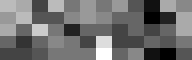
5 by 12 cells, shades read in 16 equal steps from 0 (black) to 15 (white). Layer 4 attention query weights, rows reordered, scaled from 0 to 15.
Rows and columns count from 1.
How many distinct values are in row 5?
8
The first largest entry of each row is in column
1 2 3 7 7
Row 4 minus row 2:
-3 -8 1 3 -1 -5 5 -2 -2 6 3 -3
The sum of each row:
92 79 79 73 69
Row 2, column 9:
6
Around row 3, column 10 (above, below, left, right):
0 6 6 6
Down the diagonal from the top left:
11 11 12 8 7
